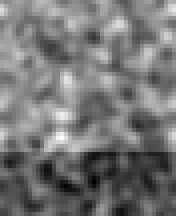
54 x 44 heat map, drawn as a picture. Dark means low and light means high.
Lone odd cells: none. Stripes: none. Grain: blotchy. Seam: horizontal, 70% of the way down, the top part higher.
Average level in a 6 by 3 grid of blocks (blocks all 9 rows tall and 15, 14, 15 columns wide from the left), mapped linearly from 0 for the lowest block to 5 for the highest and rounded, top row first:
554 / 434 / 454 / 543 / 110 / 100
